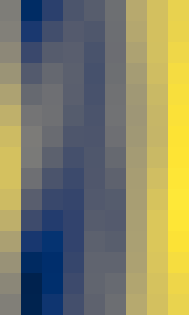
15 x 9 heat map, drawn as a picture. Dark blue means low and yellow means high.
Lone odd cells: none. Ninth with the lowest average: bottom left. Average level on the scale: 50%. Grain: streaks running down.
